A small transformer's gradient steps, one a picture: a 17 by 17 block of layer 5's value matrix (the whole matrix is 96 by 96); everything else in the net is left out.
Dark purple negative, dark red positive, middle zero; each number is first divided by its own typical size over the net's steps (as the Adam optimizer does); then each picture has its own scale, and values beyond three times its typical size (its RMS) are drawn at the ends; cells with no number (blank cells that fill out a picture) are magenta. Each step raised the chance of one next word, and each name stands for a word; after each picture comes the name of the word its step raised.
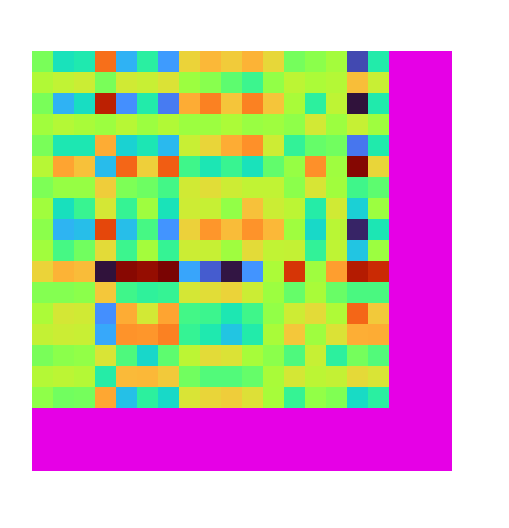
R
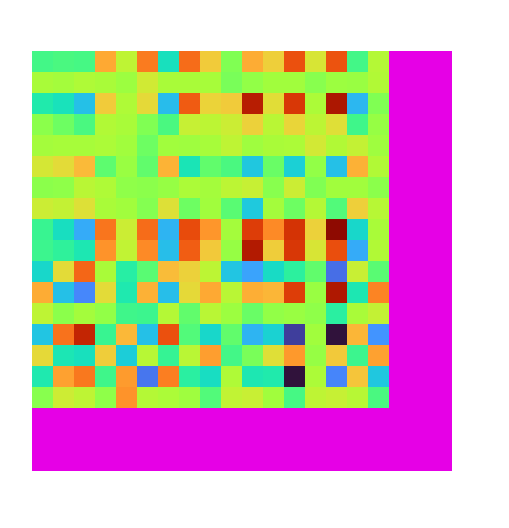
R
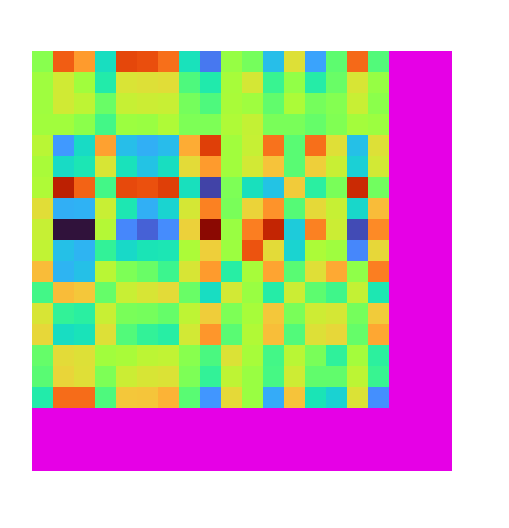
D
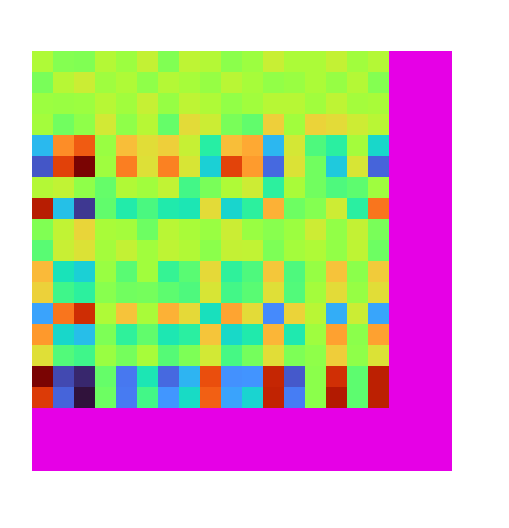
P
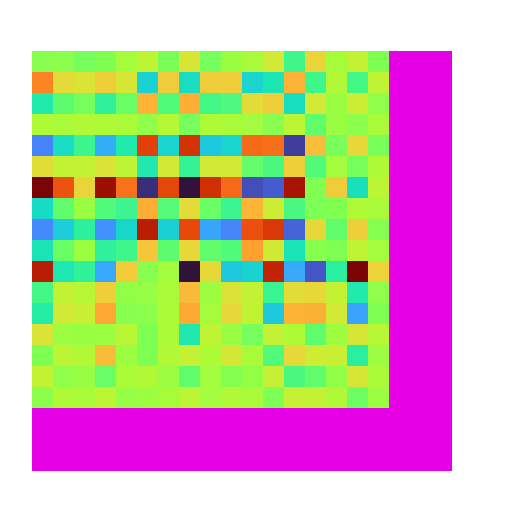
D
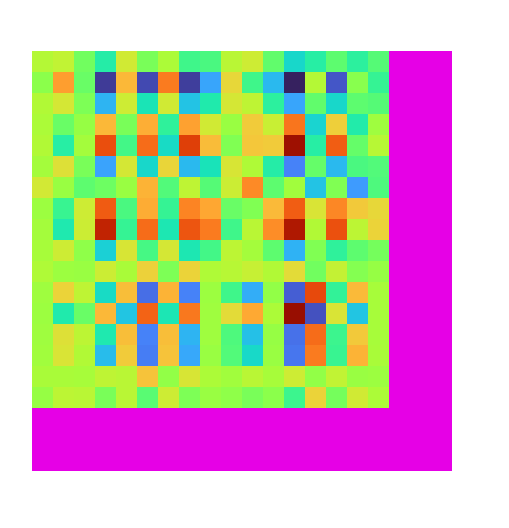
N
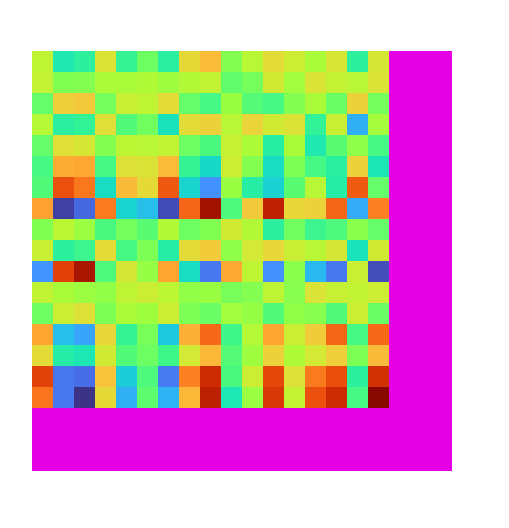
P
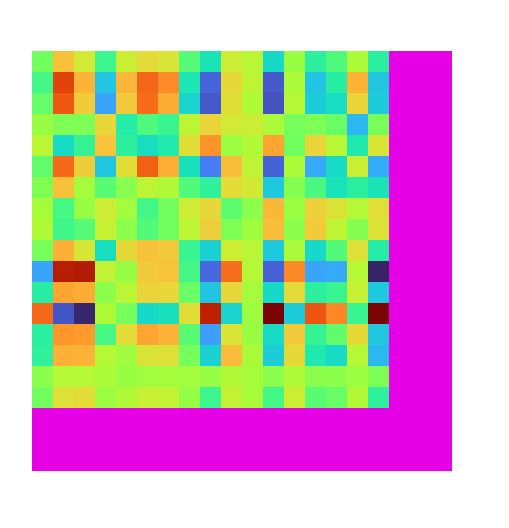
N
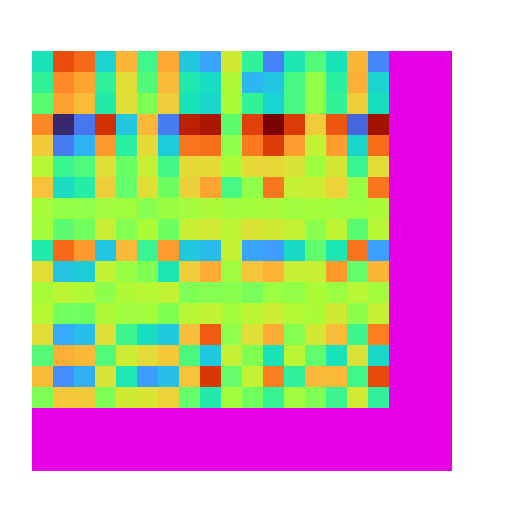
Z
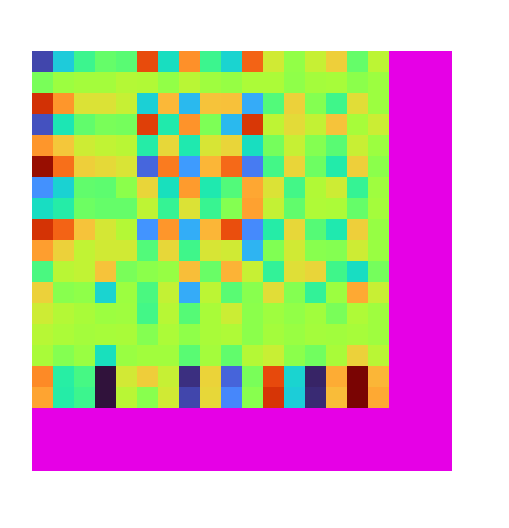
P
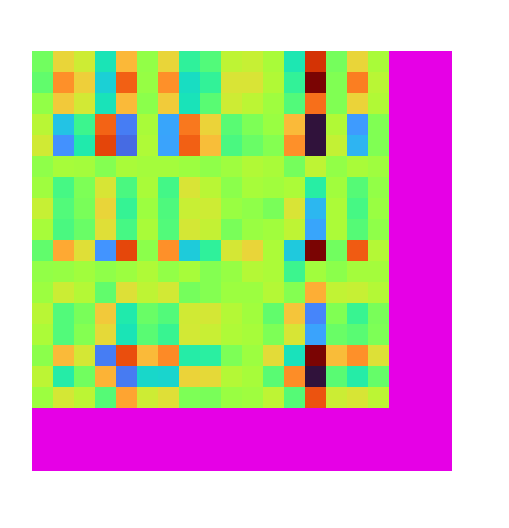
Z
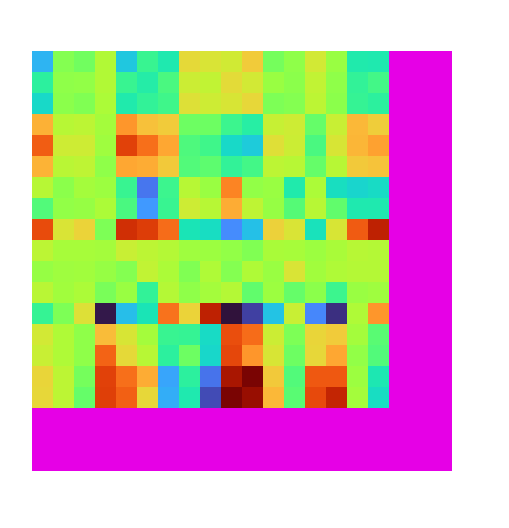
P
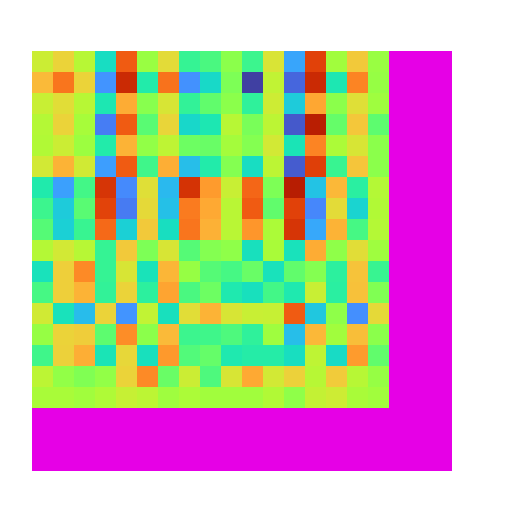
N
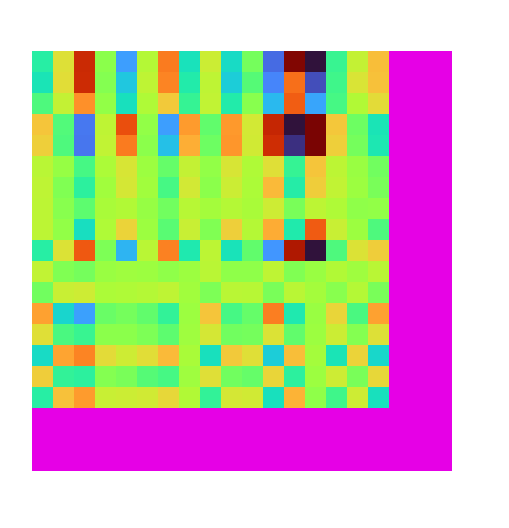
Z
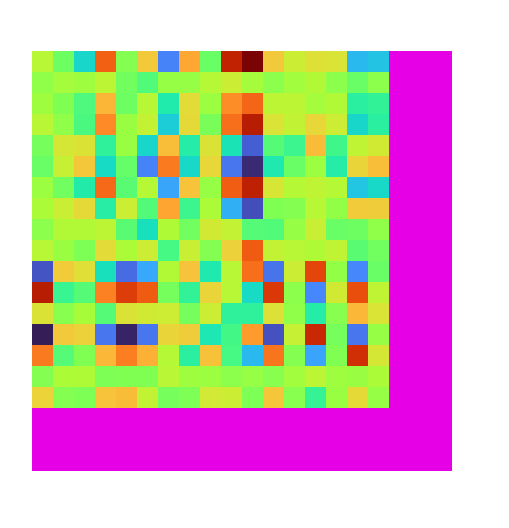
R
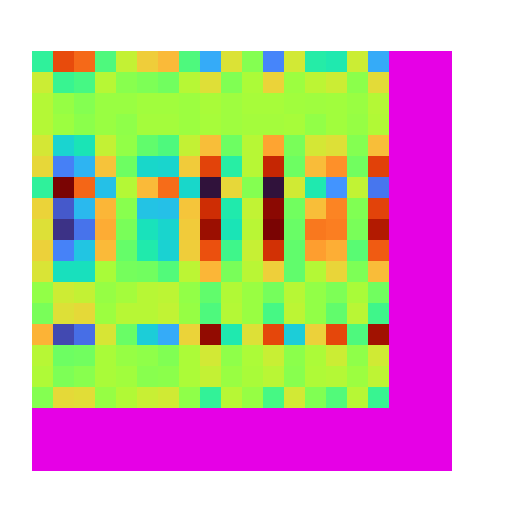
D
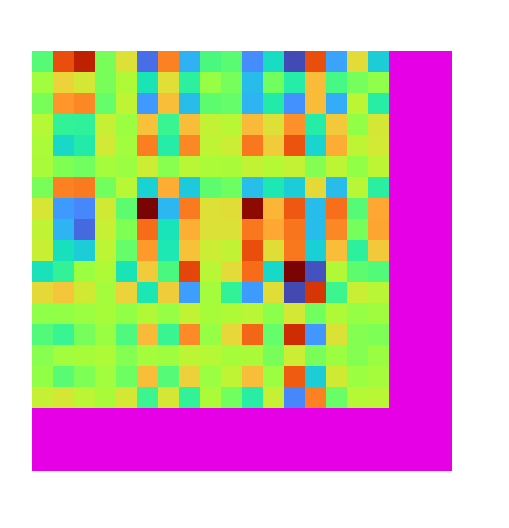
D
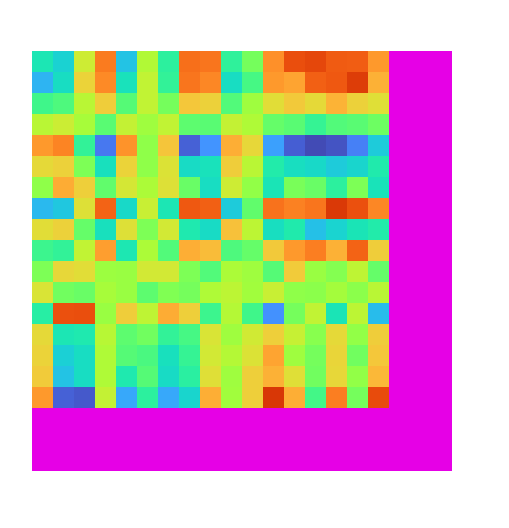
P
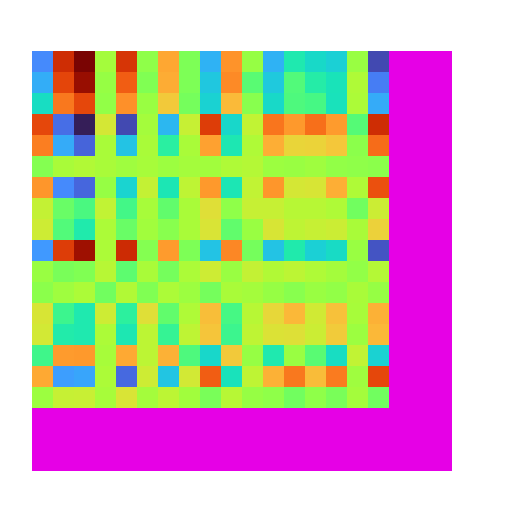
Z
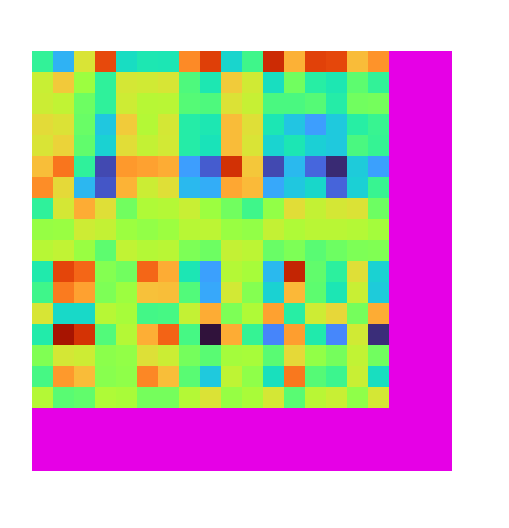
N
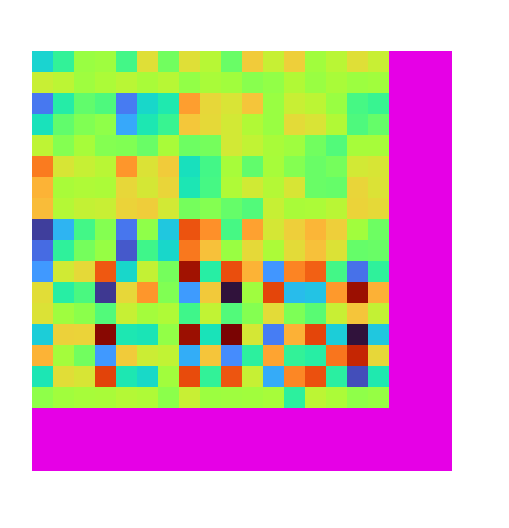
R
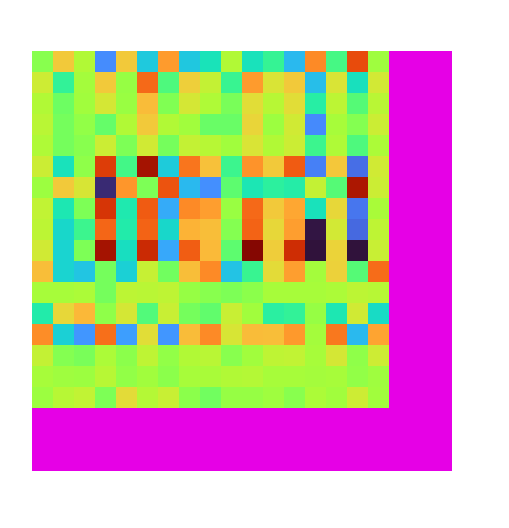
D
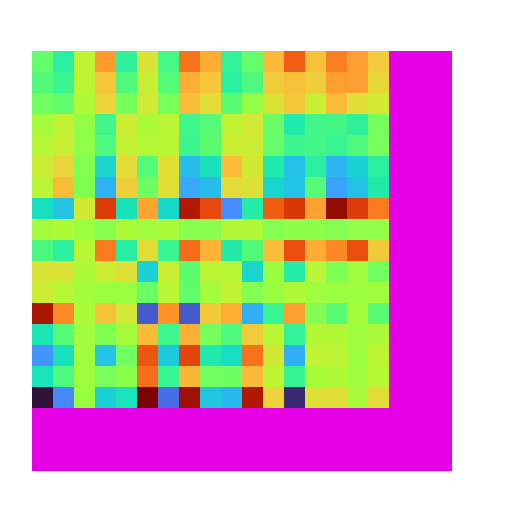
P
